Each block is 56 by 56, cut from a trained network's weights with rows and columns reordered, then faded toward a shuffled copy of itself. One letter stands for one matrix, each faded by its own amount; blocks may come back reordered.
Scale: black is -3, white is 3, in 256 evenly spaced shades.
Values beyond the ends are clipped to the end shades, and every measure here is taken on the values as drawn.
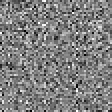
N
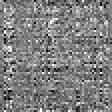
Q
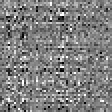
Q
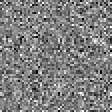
N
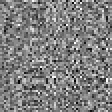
N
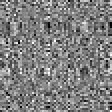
N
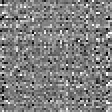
Q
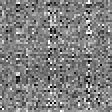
Q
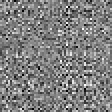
N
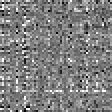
Q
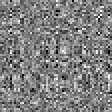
N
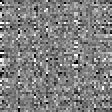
Q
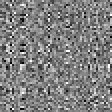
N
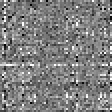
Q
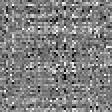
Q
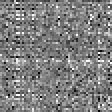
Q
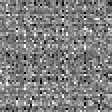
Q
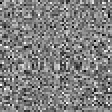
N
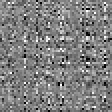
Q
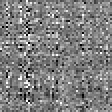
Q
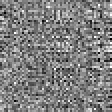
N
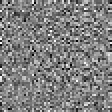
N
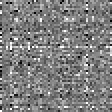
Q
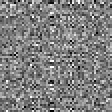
N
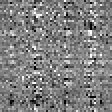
Q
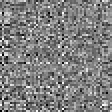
N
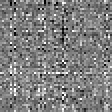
Q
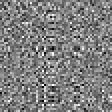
N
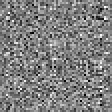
N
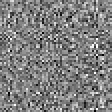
N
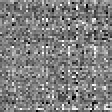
Q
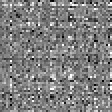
Q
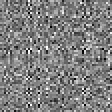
N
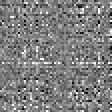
Q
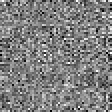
N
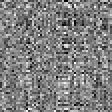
N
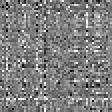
Q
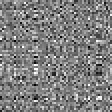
N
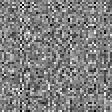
N
